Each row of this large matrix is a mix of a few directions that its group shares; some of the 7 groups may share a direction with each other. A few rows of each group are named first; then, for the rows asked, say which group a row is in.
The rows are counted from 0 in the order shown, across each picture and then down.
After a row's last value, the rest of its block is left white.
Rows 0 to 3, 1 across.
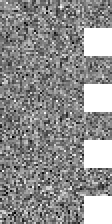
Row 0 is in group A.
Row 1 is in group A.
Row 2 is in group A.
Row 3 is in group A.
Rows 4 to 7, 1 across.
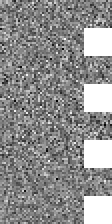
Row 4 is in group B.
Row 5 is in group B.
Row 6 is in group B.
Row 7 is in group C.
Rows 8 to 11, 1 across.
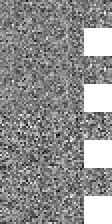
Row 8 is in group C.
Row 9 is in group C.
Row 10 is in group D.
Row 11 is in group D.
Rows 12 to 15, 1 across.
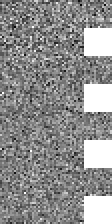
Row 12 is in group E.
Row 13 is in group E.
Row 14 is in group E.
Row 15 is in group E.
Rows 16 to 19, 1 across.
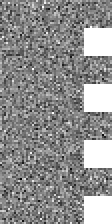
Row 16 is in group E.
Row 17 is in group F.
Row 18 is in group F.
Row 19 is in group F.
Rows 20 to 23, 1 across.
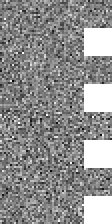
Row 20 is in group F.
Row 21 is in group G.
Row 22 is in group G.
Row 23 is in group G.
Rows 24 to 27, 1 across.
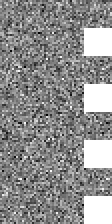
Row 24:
C
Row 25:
A
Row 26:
E
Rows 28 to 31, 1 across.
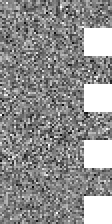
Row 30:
A
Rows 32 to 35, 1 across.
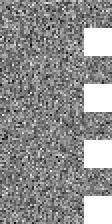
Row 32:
E
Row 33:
G
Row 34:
E
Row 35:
G
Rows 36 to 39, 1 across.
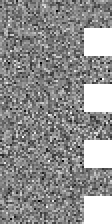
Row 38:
B
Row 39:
C
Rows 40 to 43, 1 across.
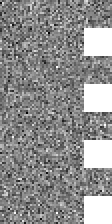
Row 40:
A
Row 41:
C
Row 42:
F
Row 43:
G
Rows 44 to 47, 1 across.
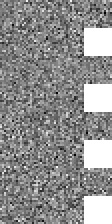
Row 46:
G
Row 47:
F
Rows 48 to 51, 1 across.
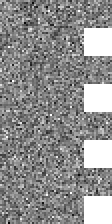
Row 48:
A
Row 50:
A
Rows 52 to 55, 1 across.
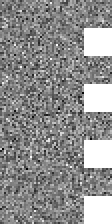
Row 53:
G
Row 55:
F
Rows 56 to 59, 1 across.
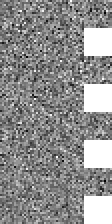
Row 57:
F
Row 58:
B
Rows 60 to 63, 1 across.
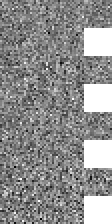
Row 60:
A
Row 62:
G
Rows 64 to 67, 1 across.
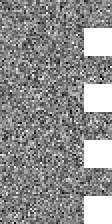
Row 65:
F
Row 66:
B
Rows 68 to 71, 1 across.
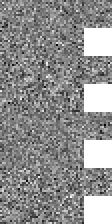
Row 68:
E
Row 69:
A
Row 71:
D
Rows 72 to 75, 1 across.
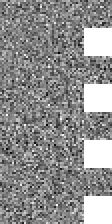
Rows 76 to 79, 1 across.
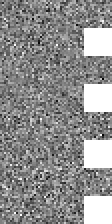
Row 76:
B
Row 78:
G
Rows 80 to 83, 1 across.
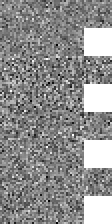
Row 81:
E
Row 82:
F
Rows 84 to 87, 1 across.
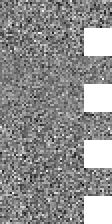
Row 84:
C
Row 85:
F
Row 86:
E
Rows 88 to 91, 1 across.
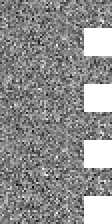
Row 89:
C
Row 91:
C
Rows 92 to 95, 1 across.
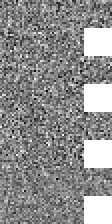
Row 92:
C
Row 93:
F
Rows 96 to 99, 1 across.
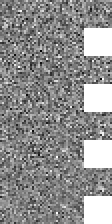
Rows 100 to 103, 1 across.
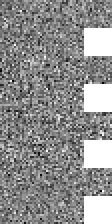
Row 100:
B
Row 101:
E
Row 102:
C
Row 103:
G
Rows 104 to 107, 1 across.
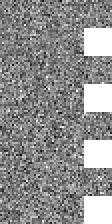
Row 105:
A
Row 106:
E
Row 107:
D
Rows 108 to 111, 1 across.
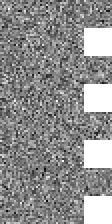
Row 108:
A
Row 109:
A
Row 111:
E
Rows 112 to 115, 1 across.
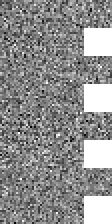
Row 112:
B
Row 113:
D
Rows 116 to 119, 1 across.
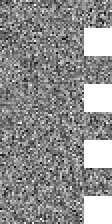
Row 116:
B
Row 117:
A
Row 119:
F
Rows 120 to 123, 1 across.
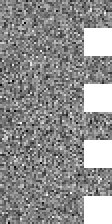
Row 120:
C
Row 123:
D
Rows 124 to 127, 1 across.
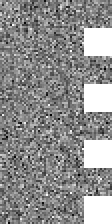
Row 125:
B
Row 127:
D
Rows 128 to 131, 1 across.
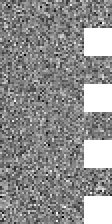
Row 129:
C
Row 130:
A
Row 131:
B
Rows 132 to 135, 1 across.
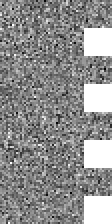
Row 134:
C
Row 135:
D
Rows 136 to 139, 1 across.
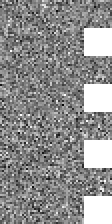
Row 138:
D
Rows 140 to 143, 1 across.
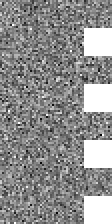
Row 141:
D
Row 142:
G
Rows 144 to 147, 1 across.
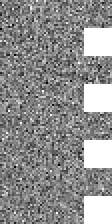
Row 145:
D
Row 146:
G
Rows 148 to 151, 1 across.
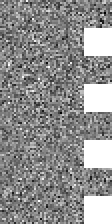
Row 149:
A
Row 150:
E
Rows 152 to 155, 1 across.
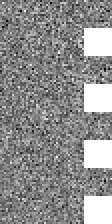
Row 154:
C
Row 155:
F
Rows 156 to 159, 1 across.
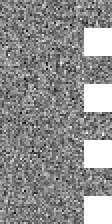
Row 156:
D
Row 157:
A
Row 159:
C
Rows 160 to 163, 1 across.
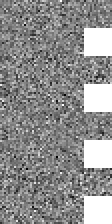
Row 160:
E
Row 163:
F
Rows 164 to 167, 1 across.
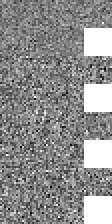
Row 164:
F
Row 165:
B
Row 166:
E
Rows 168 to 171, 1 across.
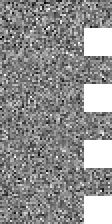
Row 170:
C
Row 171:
G
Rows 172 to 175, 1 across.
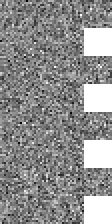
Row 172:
F
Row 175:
A
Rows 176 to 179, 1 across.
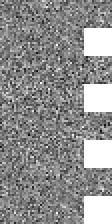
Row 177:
A
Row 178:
F
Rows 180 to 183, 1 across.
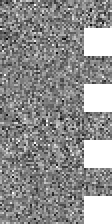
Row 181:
F
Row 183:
E
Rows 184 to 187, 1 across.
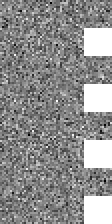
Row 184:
G
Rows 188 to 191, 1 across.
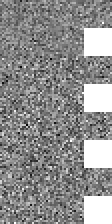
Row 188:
F
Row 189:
G
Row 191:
A
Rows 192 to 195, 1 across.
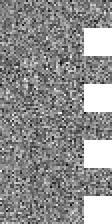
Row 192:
B
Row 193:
A
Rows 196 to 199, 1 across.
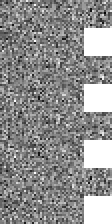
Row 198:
C
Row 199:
B
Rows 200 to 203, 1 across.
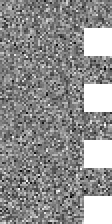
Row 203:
D
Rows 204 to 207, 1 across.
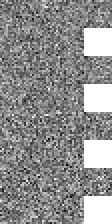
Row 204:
C
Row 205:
A
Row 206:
E
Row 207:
D
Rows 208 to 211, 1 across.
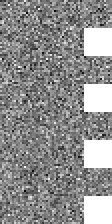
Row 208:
D
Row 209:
G
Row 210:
G
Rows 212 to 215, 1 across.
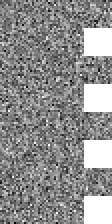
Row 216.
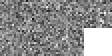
